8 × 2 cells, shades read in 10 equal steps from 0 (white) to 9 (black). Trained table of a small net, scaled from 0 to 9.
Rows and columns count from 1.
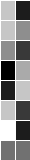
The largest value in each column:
9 8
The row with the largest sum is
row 4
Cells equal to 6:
0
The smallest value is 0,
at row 7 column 1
